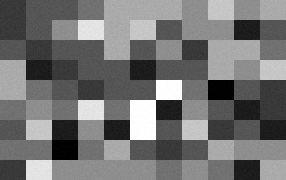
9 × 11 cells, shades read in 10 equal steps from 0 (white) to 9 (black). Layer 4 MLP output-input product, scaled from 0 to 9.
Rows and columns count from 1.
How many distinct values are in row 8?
6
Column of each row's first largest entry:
1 10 2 2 9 7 3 3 10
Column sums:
49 44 55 39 41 35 45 42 42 51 45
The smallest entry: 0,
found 3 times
